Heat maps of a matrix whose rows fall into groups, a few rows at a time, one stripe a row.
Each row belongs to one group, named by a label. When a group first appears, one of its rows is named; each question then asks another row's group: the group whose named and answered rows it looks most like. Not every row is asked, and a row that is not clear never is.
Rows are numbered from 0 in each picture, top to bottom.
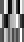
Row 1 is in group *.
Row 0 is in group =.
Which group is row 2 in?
=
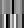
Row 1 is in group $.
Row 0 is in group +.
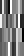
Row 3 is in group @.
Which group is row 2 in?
+
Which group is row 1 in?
*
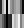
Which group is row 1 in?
*
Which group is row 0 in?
$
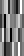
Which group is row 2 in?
@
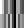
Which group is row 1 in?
+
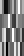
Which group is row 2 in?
$
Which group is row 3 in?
*
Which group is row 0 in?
*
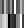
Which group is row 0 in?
=
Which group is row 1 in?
+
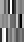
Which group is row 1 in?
@
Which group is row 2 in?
$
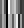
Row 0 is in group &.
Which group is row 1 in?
&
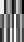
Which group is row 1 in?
=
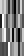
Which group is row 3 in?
&
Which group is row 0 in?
+
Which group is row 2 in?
=
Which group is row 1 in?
$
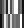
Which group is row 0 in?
&
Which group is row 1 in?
=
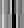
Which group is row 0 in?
+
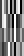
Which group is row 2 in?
=
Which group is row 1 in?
=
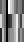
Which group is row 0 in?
&
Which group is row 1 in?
*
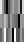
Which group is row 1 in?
=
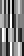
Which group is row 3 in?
$
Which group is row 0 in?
+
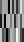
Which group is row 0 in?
=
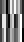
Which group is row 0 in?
$
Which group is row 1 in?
$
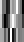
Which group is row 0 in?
*
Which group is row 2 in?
+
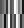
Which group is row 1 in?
@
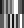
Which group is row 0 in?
&
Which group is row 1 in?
=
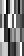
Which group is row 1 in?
&
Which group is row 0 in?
$
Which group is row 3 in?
+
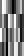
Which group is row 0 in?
+
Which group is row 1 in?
&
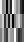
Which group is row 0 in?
*
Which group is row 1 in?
+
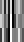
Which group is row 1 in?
+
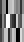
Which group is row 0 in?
&
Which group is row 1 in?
@
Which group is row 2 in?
=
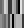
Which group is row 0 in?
=
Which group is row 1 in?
+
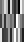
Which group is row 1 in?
@
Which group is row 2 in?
*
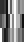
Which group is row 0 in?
&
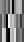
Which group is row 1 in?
&
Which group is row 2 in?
$
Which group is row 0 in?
+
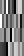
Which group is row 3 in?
&
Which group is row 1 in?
*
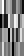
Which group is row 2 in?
=
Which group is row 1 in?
&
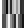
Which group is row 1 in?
@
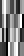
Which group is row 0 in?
=
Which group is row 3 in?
&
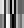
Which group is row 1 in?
@
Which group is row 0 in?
@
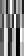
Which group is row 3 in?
=
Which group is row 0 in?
$
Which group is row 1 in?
=
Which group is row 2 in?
=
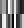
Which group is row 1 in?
=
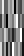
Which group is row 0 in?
@
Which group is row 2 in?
+
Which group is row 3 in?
*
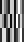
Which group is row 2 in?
$
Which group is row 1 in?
@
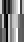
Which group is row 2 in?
&
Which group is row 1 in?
&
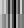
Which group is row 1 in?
+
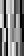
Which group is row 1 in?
@
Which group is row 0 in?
@
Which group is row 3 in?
&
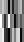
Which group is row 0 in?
+
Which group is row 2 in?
*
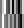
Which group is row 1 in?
@
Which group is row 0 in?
=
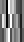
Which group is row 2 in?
@
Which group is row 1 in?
$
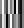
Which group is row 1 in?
$
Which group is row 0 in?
@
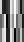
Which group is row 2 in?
$
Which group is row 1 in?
$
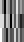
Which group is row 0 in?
@
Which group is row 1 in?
@
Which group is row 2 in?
*
